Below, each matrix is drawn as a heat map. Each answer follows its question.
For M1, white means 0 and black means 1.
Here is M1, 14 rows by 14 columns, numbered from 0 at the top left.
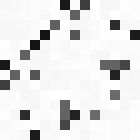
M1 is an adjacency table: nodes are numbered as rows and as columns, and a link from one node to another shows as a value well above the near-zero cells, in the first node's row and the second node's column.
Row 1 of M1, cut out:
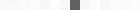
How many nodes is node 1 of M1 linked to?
1
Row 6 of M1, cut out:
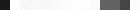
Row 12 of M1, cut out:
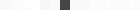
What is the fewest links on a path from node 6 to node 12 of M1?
1
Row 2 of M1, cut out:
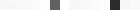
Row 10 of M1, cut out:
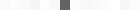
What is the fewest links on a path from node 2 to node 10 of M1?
3
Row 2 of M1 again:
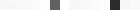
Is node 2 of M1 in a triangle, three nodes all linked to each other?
no
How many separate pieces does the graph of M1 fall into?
1
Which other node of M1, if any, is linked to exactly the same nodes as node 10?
node 12
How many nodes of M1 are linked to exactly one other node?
8
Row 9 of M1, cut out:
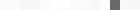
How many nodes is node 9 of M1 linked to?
1
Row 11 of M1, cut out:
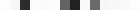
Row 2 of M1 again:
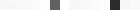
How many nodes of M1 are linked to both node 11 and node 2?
0
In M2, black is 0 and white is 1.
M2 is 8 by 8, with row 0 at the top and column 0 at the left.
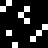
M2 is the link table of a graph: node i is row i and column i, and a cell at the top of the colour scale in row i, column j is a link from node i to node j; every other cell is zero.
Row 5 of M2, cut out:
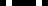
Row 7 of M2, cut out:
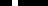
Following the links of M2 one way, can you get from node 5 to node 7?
yes
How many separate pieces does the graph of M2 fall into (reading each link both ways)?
1
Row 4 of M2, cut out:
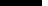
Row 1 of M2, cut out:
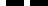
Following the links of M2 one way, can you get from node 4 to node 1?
no
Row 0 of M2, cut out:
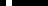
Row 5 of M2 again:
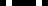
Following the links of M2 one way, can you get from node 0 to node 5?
no
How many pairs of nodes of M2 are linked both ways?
2
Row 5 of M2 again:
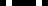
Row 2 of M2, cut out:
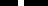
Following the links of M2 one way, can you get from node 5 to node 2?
yes
